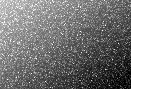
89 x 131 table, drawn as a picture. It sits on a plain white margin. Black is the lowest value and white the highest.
Mirror symmetry: none. Ninth with the lowest average: bottom right. Histogram: bell-shaped. Slope: up to the top left.
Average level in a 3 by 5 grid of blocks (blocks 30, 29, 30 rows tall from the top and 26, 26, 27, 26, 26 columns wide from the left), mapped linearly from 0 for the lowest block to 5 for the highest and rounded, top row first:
5 4 4 3 2
4 3 3 2 1
3 2 1 1 0
